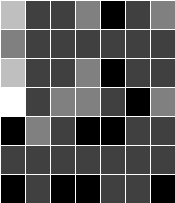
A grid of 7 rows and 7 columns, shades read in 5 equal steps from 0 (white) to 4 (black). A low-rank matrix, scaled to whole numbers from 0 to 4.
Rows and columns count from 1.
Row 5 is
4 2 3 4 4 3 3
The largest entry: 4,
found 10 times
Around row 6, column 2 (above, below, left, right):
2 3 3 3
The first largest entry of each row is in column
5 2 5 6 1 1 1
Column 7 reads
2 3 3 2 3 3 4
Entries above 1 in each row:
6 7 6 6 7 7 7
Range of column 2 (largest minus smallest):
1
